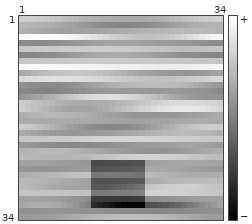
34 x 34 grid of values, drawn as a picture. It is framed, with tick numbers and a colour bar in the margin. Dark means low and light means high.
Grain: streaks across. Ninth with the lowest average: bottom middle. Average level on the scale: 70%. Ninth with the highest average: top left. Odd patch: lower, in the bottom middle.
